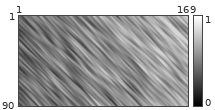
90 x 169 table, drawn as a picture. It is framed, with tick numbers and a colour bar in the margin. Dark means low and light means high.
The field climbs toward the right. Streaks slant down to the right. The values follow a bell shape. No single row or column stands out from its neighbours.
